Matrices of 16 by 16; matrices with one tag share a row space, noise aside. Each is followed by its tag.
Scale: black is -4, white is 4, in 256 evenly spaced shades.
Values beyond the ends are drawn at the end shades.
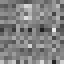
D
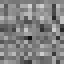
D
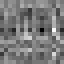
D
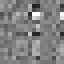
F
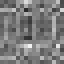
D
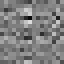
D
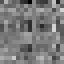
D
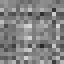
D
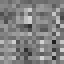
D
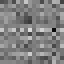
D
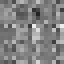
F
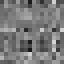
D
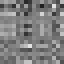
D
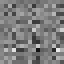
F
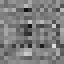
D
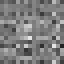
D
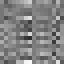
D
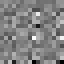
F
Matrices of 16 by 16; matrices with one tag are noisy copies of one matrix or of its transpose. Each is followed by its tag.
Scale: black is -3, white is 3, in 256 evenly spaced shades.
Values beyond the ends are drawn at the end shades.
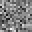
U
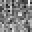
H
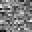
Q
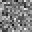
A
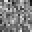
Q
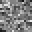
Q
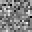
U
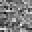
H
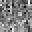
H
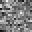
Q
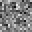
A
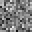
U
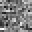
H
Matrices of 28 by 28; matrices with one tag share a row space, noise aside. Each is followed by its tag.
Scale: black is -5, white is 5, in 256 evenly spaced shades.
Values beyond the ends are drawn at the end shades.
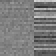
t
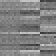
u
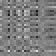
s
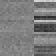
t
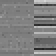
t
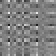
s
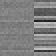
t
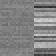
t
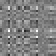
s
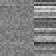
t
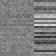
t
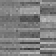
u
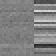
t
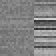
t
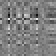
s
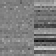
t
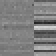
t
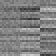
u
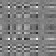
s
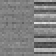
t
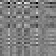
s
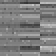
u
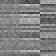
u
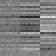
u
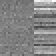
t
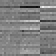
u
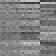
u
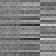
u
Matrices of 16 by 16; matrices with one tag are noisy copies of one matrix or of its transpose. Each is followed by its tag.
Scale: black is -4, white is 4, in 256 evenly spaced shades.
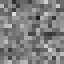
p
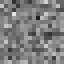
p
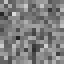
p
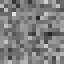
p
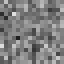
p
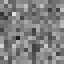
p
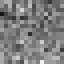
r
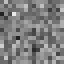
p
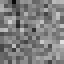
r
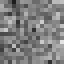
r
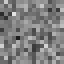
p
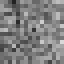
r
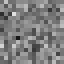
p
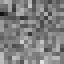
r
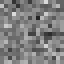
p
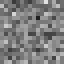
p
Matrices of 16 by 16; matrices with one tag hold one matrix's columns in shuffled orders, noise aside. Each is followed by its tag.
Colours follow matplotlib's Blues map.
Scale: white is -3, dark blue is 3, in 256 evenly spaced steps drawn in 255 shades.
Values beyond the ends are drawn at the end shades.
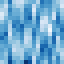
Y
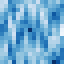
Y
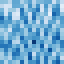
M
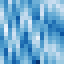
Y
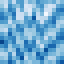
M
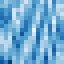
Y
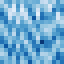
M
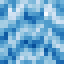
M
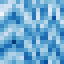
M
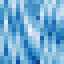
Y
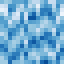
M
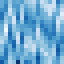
Y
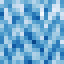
M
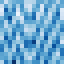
M
